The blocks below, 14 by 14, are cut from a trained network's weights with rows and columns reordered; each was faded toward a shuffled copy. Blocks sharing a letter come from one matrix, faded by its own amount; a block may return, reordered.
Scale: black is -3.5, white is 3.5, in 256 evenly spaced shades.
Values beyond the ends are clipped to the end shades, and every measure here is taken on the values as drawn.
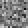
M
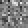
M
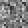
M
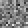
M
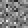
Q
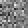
Q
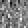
Q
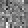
Q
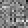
M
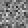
M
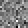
Q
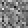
M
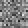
M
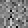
Q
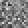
M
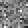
Q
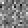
Q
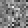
Q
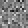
M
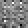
Q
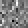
Q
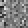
Q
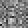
M
